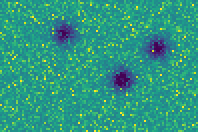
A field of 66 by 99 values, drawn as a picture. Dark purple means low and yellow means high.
Seam: none. Dips: three. Mirror symmetry: none. Stripes: none.
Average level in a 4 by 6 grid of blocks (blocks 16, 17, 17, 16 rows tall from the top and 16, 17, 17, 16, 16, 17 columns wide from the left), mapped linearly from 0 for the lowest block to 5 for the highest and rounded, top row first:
544555 | 534414 | 555045 | 555555
